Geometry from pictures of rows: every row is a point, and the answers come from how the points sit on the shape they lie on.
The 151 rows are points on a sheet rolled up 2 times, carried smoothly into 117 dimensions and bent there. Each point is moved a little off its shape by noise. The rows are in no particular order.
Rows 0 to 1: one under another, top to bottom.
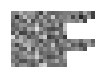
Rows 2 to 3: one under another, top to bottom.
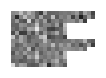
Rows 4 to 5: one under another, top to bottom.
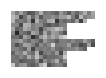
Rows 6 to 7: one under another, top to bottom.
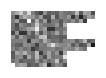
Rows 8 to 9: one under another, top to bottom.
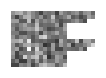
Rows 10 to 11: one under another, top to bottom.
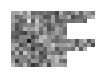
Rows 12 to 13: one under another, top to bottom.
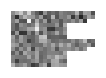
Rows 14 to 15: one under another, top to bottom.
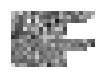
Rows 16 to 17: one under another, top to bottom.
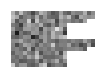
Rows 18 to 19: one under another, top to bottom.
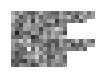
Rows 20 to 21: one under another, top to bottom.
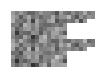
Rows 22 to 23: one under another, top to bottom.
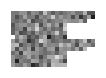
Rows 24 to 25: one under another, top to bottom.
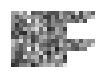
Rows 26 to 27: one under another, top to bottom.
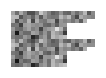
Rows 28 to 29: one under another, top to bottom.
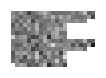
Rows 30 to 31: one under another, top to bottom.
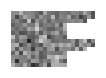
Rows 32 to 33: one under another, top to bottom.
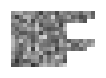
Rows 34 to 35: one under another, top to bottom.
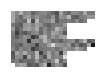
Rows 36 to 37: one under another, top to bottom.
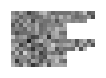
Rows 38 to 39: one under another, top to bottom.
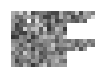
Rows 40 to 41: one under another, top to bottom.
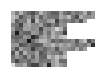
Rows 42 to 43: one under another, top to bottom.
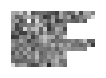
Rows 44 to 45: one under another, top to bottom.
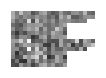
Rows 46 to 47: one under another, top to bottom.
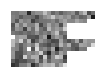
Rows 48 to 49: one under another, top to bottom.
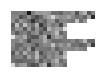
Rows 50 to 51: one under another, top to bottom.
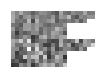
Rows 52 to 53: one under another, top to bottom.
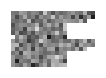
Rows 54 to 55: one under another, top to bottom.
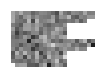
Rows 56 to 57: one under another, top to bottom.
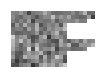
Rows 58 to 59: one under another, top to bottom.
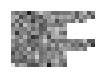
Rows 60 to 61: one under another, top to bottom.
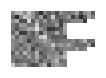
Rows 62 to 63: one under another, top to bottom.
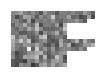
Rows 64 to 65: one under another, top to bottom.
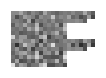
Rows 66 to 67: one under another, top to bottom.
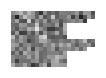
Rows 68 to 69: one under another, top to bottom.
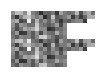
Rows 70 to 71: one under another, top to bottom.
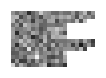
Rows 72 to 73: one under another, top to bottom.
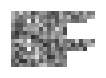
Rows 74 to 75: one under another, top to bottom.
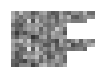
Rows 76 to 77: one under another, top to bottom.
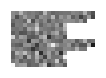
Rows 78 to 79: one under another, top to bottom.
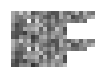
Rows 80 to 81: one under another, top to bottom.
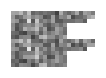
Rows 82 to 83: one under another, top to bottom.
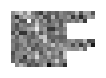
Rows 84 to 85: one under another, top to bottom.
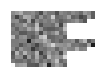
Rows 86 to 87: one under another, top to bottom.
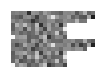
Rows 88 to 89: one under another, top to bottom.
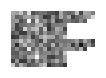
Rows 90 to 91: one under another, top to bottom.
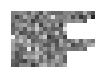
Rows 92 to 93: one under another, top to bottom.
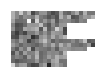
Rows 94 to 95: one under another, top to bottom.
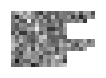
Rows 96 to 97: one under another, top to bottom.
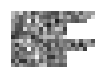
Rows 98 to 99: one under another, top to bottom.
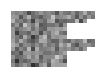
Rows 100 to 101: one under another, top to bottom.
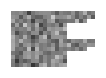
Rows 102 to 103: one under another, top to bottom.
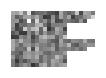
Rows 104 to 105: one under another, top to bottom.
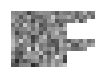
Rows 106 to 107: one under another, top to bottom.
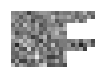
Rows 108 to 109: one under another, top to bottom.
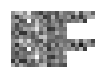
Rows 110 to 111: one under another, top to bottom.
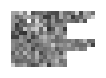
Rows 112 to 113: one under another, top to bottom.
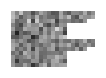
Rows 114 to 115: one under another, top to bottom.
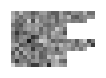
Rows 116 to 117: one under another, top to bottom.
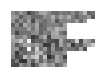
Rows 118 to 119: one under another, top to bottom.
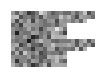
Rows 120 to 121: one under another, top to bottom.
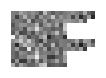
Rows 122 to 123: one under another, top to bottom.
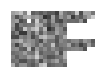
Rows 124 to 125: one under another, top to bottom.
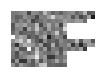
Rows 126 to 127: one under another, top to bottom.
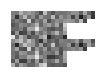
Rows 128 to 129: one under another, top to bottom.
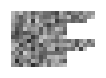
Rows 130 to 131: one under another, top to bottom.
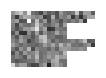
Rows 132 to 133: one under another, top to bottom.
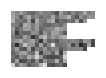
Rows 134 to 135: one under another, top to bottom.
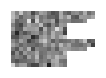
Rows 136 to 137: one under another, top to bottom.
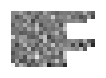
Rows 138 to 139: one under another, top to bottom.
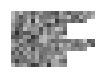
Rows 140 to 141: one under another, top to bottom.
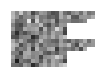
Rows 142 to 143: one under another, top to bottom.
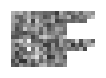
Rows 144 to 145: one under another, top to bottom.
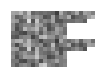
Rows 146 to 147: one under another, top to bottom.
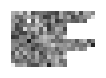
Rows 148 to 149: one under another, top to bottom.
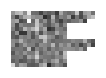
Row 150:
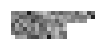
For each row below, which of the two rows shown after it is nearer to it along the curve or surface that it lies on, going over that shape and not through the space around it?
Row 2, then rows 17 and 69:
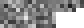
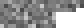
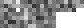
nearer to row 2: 69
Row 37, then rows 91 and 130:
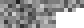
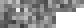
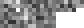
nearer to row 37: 91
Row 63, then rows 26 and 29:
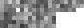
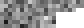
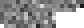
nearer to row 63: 26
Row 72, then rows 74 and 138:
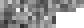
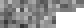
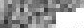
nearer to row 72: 138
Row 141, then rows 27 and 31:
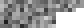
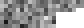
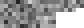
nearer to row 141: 27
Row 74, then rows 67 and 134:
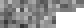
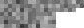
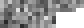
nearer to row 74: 67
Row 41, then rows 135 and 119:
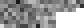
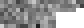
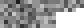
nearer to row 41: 119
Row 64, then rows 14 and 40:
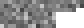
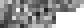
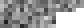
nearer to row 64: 40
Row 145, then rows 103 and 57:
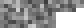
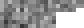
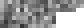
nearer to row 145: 57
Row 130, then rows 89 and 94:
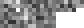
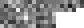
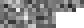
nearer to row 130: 94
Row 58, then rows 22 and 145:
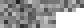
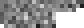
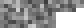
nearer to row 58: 22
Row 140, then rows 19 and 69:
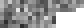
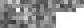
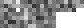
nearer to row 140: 19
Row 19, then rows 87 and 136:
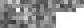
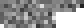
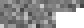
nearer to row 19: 136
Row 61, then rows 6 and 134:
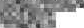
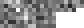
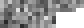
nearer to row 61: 134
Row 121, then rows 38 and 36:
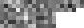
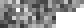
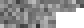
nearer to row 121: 38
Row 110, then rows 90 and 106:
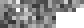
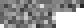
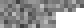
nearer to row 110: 90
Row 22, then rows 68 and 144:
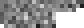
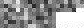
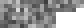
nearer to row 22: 68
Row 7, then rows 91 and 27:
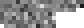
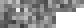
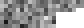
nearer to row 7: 27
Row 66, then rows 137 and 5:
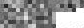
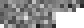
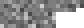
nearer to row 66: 137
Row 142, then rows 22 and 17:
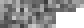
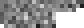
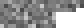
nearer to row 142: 17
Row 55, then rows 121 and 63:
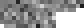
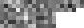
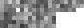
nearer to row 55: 121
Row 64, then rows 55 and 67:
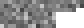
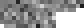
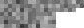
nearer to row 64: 67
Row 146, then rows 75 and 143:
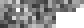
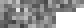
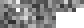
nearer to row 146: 143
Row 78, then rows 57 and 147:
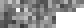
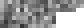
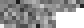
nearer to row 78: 57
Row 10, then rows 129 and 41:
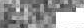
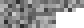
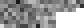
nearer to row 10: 129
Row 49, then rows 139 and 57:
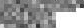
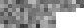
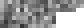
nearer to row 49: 139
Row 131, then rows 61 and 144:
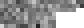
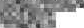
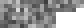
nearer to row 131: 61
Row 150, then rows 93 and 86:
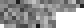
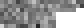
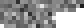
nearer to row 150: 86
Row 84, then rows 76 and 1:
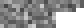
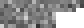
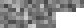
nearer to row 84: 1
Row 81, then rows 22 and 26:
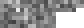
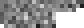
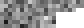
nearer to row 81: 26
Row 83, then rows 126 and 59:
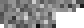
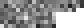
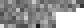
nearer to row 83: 126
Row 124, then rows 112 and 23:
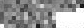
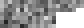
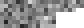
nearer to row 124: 23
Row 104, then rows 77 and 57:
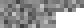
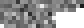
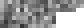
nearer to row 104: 57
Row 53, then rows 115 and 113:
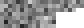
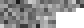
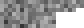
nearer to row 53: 115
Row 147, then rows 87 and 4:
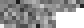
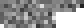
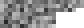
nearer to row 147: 87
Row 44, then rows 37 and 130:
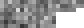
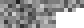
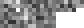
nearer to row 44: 37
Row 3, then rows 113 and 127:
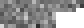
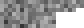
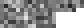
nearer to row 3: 113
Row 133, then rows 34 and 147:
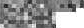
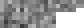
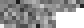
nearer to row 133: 147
